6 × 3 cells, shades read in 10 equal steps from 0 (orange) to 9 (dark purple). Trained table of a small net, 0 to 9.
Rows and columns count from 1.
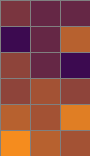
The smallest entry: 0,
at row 6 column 1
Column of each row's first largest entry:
2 1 3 1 2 3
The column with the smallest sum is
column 1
